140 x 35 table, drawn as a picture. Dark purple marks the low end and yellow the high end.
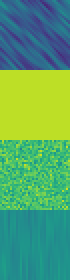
It is made of 4 by 1 panels. Panel 1,1: low, slanting down to the right. Panel 2,1: very high, flat. Panel 3,1: high, fine-grained. Panel 4,1: middling, streaked downward, faint in contrast.
